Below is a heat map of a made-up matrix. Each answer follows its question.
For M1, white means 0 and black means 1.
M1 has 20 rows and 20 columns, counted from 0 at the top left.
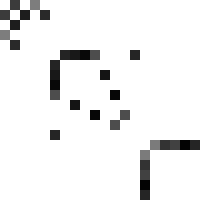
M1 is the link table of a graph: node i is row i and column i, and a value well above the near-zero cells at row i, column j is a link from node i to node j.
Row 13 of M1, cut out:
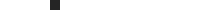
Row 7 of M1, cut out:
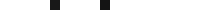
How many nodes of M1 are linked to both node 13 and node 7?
1
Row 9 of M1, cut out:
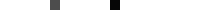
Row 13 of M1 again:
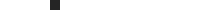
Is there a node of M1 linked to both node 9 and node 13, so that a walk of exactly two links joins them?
yes
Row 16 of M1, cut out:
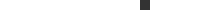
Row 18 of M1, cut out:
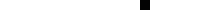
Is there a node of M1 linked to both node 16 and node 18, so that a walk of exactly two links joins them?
yes
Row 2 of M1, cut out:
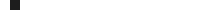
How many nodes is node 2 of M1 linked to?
1
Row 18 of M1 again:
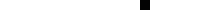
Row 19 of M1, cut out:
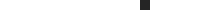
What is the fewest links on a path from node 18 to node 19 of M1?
2
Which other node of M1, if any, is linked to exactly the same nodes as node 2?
node 4
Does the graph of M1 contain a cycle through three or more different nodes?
no
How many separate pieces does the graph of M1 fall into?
3
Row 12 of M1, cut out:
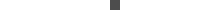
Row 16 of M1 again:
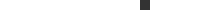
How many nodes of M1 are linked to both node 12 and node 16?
0
